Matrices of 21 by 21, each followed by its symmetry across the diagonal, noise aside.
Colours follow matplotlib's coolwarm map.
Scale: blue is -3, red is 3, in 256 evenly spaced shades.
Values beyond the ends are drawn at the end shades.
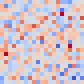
neither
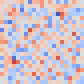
symmetric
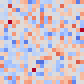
neither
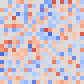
antisymmetric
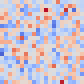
neither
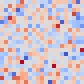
antisymmetric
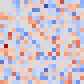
antisymmetric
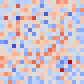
symmetric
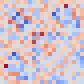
symmetric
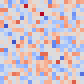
antisymmetric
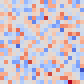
antisymmetric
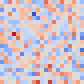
antisymmetric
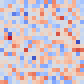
neither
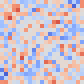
symmetric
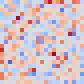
symmetric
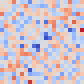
symmetric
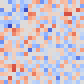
symmetric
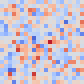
neither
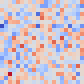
neither
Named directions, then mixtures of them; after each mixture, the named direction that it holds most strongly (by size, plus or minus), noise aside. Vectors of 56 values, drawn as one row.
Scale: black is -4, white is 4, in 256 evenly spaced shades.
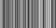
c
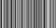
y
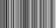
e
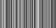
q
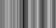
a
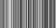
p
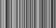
q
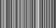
q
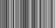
e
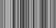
a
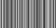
y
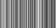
q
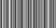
y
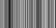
p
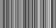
c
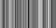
c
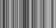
e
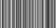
y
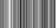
p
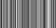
y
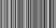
y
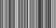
c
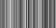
p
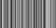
y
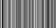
y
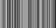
e
